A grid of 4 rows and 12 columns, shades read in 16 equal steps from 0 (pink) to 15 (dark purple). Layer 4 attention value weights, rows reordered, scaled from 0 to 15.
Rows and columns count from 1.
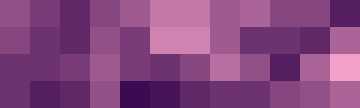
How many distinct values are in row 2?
8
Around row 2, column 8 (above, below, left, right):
7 5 3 11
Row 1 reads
8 10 12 9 7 4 4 7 6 9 9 13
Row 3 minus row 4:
0 -2 -2 -1 -5 -3 -3 -6 -3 4 -2 -6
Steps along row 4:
up down down up down down down same down down down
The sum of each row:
98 103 101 130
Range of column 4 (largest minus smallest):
2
